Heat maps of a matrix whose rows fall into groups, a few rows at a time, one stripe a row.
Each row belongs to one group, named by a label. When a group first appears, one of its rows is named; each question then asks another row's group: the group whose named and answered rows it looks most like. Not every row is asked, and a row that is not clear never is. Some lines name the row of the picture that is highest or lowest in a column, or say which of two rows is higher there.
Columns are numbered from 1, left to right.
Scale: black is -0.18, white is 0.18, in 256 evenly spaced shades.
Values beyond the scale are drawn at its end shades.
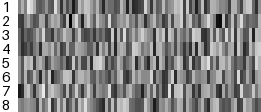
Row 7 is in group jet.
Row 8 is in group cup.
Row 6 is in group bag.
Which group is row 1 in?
cup
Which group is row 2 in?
jet
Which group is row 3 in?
bag
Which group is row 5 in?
jet
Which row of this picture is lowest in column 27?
4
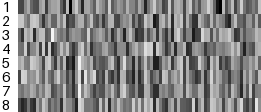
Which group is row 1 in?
jet
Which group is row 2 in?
cup
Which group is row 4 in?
bag
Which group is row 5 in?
cup
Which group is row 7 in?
cup
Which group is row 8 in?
bag
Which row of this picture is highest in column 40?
4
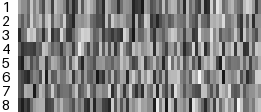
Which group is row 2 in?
cup
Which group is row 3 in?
cup
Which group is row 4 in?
bag
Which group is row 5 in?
jet
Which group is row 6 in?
bag
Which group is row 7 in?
jet
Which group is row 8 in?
bag
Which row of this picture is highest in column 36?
3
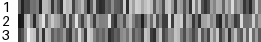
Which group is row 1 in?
bag
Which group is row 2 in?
jet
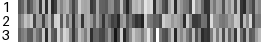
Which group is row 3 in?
bag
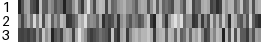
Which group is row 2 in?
cup
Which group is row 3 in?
bag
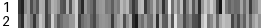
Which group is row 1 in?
jet
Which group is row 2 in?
jet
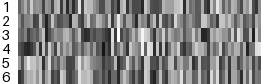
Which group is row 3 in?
bag
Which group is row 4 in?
bag
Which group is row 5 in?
cup
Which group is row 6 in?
cup
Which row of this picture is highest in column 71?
2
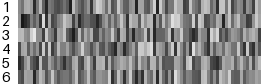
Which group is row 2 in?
bag
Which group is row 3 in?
cup
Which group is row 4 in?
bag
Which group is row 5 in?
jet
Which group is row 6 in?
jet
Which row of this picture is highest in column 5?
3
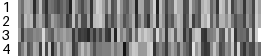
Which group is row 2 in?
jet
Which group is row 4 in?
bag
